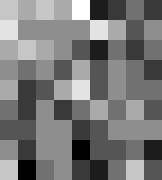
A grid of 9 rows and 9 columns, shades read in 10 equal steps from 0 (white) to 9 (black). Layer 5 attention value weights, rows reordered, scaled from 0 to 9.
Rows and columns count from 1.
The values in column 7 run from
3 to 7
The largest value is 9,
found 2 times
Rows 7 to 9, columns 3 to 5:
4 4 7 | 4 4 9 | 5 4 7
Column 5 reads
0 4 6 3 1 5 7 9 7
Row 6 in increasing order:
3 3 4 5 5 5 6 7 7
